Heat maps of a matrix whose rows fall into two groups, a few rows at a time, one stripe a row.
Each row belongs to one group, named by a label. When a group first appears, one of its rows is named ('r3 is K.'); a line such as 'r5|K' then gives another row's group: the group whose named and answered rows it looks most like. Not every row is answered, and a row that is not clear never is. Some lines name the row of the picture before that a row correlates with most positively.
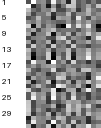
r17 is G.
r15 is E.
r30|G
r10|G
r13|E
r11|E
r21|E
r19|G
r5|G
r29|E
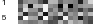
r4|E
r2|G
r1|G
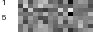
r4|G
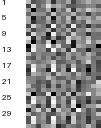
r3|E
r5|E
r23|G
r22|G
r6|E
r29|G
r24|E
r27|G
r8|E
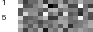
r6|G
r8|E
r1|E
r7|G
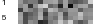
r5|E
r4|E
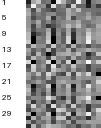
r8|E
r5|E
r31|E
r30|G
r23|E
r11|E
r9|E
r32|G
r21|G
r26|E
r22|E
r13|E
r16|E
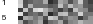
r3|G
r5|G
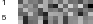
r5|E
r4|G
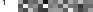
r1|E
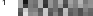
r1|E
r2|E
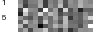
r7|G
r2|E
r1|E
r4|G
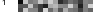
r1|G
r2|G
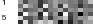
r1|G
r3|E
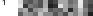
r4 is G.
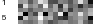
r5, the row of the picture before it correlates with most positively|4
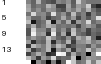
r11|E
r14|G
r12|G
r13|E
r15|G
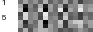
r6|E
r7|E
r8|G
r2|E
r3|E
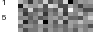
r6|E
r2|G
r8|E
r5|G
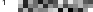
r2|E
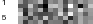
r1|E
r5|G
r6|E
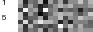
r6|G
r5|E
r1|E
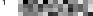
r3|G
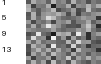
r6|E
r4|G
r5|G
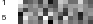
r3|E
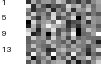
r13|G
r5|G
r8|G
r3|E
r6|G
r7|G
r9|G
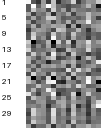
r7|G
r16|G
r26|G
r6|E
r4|E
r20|E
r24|G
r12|E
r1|G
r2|G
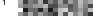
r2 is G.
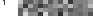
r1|G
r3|G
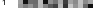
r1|E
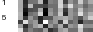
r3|E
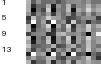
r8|E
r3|E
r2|E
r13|E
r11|E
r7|E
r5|G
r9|G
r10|E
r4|E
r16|E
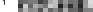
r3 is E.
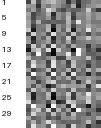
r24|E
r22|G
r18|E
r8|E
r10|E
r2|G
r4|E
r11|E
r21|G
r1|G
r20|E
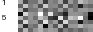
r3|E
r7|E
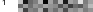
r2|G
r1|E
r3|E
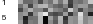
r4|G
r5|E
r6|E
